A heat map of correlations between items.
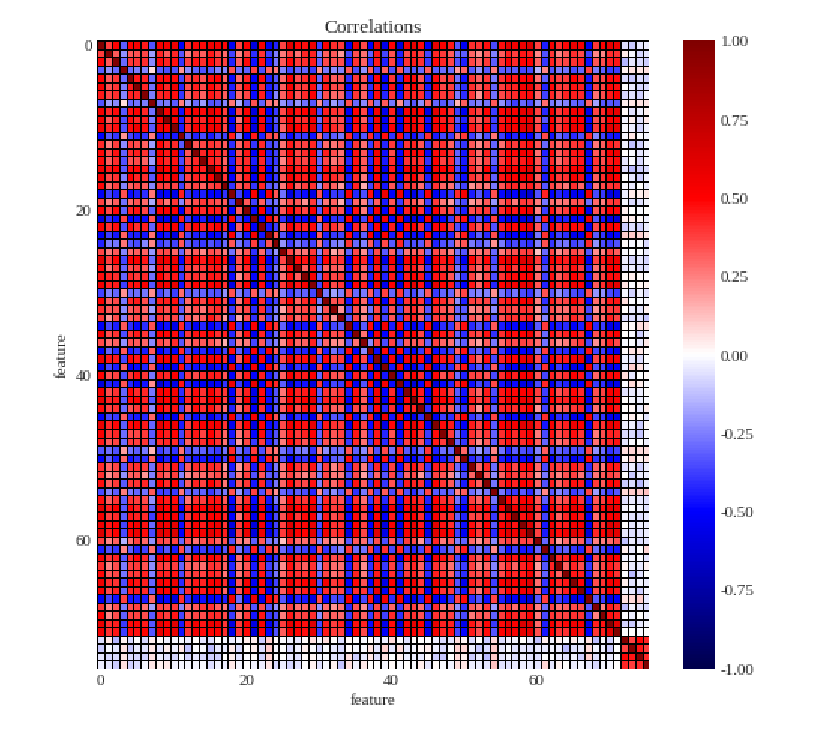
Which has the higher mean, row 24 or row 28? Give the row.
28
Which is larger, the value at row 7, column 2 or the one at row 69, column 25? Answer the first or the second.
the second
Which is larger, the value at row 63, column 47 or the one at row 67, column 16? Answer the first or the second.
the first
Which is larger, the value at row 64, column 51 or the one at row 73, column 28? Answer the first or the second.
the first
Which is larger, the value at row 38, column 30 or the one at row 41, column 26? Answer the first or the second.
the first
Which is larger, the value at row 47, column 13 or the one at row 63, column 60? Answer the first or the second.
the first
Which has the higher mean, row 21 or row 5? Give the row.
5
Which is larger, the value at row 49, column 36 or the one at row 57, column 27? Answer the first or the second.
the second
